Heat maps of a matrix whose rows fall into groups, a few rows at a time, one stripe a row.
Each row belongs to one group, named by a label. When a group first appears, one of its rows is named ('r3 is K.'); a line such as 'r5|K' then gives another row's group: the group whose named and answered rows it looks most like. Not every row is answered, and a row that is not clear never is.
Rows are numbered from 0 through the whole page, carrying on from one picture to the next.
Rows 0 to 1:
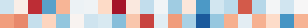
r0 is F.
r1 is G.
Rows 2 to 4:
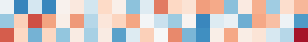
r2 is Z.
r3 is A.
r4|G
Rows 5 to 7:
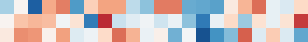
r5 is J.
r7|F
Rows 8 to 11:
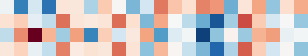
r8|Z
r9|F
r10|A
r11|F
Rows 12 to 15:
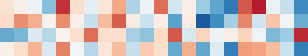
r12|F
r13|F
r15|F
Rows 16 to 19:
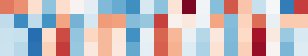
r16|G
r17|Z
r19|J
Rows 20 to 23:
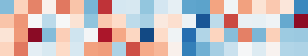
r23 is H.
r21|G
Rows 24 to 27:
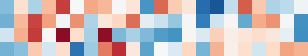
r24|J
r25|A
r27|Z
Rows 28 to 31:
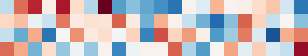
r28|A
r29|F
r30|Z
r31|G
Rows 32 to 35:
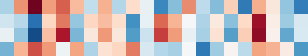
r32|A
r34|J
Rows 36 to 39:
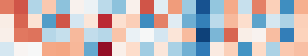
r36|G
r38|G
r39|A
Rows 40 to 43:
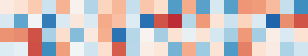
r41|Z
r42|H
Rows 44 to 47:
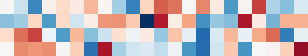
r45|Z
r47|A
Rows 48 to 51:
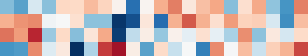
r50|H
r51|Z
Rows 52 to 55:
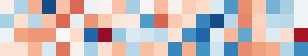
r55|F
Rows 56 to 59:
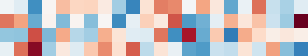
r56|J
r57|G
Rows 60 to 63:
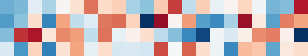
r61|Z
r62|A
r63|Z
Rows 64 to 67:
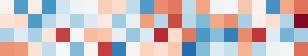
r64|Z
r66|J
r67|H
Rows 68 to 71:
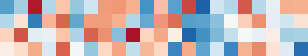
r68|Z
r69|J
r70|H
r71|F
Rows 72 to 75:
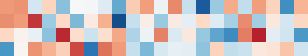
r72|G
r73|H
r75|A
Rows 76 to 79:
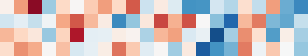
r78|F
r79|F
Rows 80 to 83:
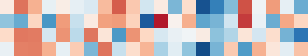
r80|F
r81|Z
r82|H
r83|A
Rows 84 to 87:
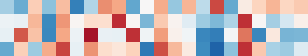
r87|J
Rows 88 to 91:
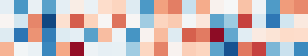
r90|Z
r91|F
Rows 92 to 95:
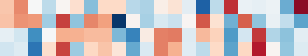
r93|H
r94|J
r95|J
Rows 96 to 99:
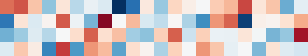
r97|A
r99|H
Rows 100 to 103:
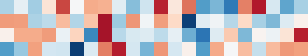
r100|J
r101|H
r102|A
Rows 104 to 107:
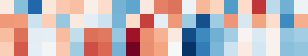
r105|G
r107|H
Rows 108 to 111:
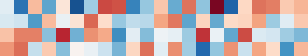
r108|Z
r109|J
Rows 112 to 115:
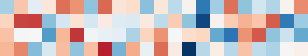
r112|A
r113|G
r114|F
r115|H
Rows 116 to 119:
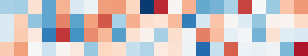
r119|G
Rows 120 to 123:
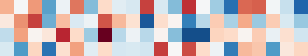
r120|F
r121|H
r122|A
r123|Z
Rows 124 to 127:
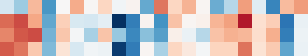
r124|Z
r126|G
